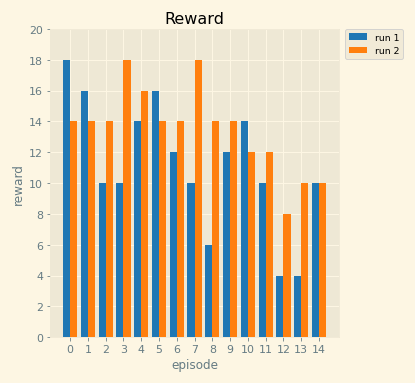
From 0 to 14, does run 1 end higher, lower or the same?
lower
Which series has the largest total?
run 2
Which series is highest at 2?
run 2
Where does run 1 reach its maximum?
0
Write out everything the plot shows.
Title: Reward
x-axis: episode, ticks 0 1 2 3 4 5 6 7 8 9 10 11 12 13 14
y-axis: reward, ticks 0 2 4 6 8 10 12 14 16 18 20
Legend: run 1, run 2
Values:
run 1: 18 16 10 10 14 16 12 10 6 12 14 10 4 4 10
run 2: 14 14 14 18 16 14 14 18 14 14 12 12 8 10 10
